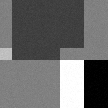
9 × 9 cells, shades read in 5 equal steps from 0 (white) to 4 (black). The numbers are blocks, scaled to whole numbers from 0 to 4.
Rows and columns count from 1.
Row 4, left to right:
2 3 3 3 3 3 3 2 2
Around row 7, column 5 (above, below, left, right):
2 2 2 0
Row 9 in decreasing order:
4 4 2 2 2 2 2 0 0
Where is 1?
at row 5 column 1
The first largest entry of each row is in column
2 2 2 2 2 8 8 8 8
